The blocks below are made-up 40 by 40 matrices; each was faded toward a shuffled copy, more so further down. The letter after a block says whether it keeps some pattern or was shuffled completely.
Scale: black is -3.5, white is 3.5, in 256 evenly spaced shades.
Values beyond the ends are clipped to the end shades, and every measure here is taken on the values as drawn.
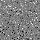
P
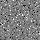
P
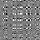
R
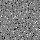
P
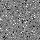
P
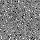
P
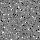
P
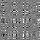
R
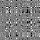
R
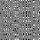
R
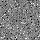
P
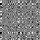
R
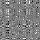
R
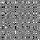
R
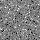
P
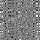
R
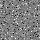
P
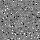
P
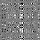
R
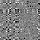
R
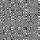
R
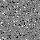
P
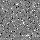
P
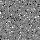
P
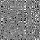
R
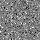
P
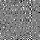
R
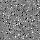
P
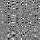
R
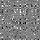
R
